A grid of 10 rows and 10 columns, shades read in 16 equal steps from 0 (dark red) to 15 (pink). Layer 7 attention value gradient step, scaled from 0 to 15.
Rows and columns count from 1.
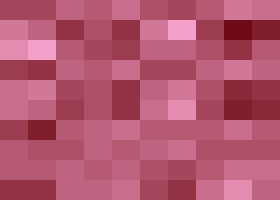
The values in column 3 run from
4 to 9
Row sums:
81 68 84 77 72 69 76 79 83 78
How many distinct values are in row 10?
5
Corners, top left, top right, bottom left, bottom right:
6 10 4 9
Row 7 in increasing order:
2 5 8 8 8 8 8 9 10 10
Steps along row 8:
down same up down up up down same same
